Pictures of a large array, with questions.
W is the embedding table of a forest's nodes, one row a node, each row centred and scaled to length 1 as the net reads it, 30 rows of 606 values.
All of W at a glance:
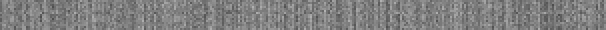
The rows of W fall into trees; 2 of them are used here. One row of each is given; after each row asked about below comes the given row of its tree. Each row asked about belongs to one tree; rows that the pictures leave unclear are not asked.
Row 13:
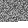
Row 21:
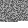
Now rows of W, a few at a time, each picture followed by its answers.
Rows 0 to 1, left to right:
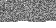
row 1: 21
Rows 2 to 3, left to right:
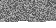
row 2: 13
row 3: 21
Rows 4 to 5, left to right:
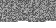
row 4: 21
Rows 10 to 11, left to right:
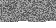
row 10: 13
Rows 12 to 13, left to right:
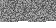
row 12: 13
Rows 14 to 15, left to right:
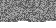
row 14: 21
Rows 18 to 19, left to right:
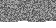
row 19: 21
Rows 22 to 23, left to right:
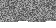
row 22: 13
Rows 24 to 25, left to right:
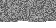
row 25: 13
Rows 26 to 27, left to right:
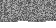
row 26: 21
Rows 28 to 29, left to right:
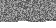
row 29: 21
